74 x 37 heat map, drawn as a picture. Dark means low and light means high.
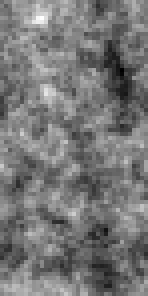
Mirror symmetry: none. Ninth with the lowest average: top right. Odd rows or columns: none. Ninth with the highest average: top left. Grain: blotchy.
